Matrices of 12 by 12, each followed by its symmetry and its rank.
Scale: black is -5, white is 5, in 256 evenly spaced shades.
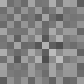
symmetric, rank two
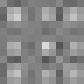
symmetric, rank two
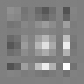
symmetric, rank one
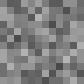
antisymmetric, full rank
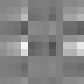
neither, rank one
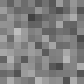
antisymmetric, full rank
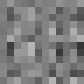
neither, rank two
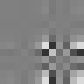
symmetric, rank one
